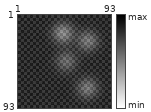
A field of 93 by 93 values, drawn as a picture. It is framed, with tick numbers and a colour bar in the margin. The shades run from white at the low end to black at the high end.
Average level on the scale: 80%. Odd rows or columns: none. Ninth with the lowest average: top middle. Dips: four.
